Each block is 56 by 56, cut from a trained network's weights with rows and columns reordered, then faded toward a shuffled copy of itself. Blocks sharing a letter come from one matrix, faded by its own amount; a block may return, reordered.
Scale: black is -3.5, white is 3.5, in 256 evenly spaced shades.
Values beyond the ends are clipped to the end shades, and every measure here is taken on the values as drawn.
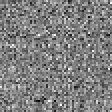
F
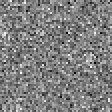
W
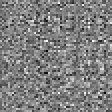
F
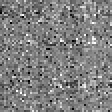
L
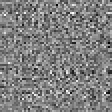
F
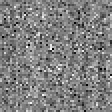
L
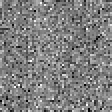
L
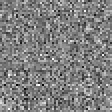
F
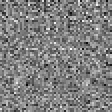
F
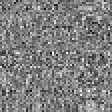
F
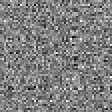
F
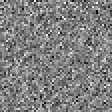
W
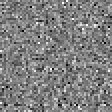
W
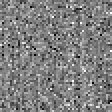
L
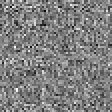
F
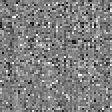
L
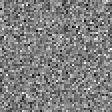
W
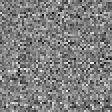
F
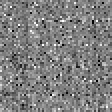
L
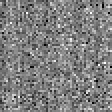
L
